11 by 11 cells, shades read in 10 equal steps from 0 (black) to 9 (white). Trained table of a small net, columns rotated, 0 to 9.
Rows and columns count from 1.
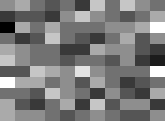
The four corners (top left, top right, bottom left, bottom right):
5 4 6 5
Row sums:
51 44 53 43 44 42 58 52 45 45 47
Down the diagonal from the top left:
5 3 4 7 2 4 5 4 3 5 5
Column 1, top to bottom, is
5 2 0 4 6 7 3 9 4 6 6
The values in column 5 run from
2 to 6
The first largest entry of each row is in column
7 6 11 4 1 1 11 1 4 7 1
